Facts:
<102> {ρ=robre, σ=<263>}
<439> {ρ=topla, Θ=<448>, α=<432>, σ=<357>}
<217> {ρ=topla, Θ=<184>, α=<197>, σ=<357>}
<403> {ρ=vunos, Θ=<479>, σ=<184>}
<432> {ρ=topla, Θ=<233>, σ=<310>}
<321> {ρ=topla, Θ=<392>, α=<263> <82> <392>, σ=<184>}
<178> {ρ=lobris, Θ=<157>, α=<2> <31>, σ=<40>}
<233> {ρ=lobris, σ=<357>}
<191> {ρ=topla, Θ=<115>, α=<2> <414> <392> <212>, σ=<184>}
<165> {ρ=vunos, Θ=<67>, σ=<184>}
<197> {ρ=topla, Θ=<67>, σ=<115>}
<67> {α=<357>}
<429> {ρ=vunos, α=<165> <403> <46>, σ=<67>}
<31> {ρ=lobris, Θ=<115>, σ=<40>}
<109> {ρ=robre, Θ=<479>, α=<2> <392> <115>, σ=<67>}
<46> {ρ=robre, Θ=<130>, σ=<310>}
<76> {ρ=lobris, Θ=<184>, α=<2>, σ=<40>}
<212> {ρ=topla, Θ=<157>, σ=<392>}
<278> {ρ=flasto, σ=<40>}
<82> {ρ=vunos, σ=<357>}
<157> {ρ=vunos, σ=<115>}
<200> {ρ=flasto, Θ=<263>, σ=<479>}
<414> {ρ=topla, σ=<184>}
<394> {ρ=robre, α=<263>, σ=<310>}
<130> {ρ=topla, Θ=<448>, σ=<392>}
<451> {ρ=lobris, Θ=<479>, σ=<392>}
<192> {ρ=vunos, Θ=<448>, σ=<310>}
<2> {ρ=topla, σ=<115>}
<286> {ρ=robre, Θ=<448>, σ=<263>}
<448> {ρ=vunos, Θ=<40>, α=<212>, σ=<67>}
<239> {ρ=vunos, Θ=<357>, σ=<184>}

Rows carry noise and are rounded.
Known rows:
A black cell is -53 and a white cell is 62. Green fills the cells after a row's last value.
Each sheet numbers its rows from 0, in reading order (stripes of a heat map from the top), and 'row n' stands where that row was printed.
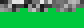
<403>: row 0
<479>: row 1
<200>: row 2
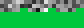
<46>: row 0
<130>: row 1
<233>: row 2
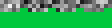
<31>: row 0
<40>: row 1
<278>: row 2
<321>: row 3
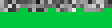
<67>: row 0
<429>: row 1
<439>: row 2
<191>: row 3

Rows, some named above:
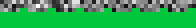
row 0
<479>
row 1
<197>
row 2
<178>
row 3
<394>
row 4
<184>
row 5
<394>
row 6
<217>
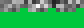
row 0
<200>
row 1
<197>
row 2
<414>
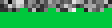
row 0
<212>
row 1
<392>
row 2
<192>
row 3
<278>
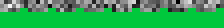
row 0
<197>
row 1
<394>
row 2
<263>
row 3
<310>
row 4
<76>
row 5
<357>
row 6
<157>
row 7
<432>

